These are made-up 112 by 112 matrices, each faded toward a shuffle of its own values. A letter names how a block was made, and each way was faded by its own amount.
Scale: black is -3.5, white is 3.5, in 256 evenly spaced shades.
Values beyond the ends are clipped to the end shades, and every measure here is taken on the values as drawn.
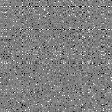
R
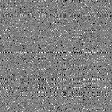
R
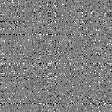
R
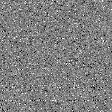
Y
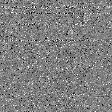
Y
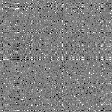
R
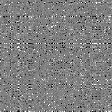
R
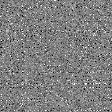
Y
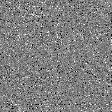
Y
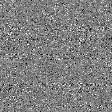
Y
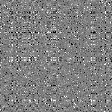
R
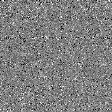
Y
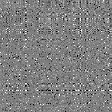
R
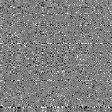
R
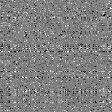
R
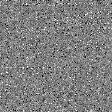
Y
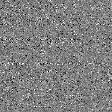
Y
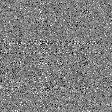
Y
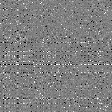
R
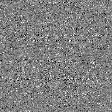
Y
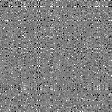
R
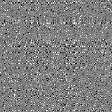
R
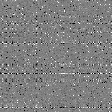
R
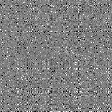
R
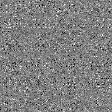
Y
